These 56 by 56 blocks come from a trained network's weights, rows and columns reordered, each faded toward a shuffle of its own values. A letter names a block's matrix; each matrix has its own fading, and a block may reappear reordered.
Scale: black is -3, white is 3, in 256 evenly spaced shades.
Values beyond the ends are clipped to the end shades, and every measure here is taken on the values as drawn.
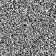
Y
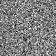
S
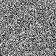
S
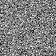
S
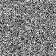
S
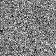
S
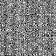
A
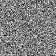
Y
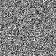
S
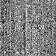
A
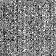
A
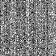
A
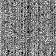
A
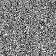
S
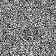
S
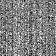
A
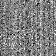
A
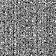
A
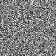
S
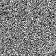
S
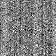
A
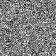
Y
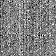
A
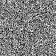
S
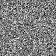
S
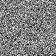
S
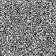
Y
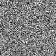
S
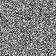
S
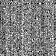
A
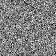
Y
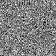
Y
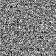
S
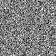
Y
